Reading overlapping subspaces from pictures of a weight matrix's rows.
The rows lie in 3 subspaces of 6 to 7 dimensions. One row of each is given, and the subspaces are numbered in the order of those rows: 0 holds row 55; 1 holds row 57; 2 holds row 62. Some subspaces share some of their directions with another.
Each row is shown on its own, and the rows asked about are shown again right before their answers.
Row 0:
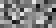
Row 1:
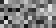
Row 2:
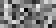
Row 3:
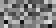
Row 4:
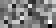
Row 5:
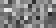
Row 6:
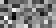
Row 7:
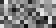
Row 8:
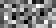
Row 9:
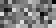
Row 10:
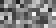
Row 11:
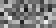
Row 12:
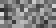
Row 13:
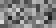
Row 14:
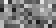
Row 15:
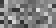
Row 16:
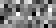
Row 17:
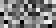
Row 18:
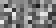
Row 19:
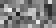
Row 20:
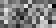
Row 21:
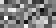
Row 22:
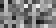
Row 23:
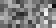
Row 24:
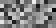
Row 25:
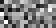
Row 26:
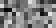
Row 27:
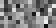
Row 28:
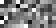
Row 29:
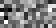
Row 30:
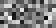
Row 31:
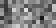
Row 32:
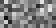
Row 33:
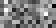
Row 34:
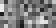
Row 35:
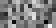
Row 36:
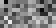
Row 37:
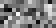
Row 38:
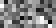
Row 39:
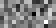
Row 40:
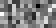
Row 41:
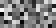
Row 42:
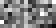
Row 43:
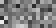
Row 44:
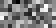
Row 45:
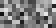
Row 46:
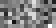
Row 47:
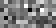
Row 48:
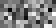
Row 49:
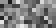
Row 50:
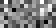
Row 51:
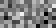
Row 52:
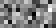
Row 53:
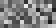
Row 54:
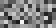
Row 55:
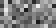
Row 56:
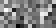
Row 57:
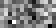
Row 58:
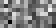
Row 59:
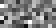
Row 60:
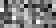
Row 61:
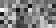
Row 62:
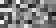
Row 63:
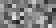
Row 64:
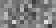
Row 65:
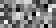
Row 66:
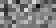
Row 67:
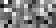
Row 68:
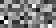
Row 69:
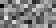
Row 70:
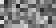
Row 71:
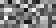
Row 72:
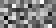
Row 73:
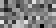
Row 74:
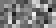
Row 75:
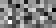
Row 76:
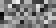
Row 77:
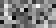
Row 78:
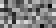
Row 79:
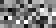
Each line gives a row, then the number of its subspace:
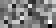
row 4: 2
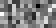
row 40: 1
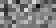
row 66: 0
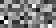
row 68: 2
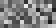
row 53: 0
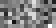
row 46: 1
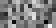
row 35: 1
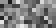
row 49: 0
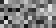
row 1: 1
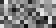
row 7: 0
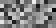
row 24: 0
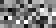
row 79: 2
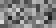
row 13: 1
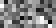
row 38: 2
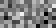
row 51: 0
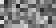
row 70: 2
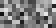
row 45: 1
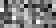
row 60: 0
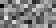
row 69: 0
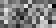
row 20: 0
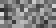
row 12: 2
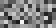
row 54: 2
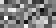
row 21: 2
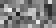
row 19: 1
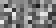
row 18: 0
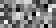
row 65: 1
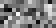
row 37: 1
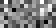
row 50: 0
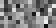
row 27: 1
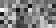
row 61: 2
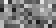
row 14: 0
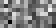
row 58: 1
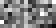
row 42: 2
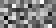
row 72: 2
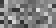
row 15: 2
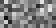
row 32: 1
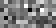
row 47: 2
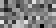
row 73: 2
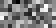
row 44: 1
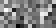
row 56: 0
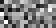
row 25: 1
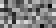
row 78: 2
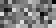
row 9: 0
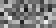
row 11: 2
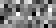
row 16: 1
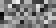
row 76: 1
